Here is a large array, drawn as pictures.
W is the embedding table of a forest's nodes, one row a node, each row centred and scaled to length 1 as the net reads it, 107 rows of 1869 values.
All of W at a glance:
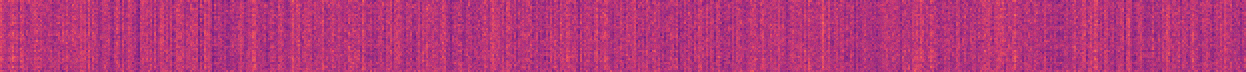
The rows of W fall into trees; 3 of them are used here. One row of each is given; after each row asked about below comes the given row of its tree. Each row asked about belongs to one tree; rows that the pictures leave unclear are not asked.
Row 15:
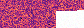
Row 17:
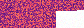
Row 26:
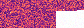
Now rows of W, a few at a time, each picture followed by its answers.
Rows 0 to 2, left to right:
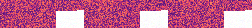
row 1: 17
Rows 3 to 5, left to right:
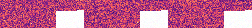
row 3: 15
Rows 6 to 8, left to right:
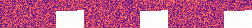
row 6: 15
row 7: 15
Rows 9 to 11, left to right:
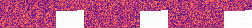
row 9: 15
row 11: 26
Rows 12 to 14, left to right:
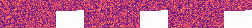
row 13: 17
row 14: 26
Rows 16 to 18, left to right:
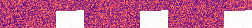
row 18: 15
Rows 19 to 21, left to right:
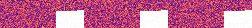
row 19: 26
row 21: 17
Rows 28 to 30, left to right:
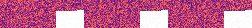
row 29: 15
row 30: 15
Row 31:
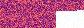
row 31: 17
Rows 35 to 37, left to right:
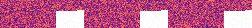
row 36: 17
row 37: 26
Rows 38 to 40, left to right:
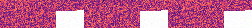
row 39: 15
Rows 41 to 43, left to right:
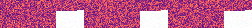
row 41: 26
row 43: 26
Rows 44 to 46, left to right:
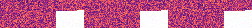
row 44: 15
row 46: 26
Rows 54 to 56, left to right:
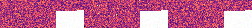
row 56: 17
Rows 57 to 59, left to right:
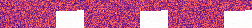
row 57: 17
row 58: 26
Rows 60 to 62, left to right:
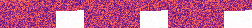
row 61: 26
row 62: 26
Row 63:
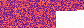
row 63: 17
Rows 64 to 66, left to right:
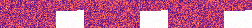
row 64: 26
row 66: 26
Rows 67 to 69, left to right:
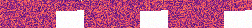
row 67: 17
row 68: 15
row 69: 15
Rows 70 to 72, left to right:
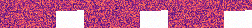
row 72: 17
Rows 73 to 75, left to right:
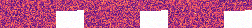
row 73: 26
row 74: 17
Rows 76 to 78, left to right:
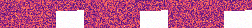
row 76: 17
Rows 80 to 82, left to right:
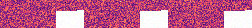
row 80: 26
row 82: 17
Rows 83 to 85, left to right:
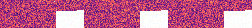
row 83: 26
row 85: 17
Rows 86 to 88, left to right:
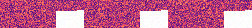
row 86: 17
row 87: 17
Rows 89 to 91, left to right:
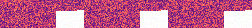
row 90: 17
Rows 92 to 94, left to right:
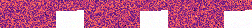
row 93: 26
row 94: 15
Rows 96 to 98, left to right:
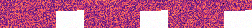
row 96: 17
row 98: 15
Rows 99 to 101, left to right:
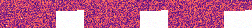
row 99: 17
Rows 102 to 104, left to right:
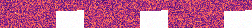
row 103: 15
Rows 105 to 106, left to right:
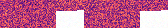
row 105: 15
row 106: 17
